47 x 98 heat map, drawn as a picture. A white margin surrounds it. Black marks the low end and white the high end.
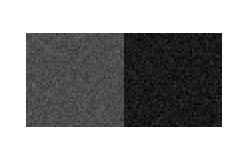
It is made of 1 by 2 panels. Panel 1,1: low, fine-grained, faint in contrast. Panel 1,2: very low, fine-grained, faint in contrast.
